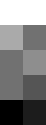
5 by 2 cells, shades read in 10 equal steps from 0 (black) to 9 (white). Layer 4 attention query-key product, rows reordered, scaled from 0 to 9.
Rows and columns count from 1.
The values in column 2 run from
1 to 9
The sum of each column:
23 22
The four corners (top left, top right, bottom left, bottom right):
9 9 0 1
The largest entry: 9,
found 2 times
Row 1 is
9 9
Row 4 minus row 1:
-5 -6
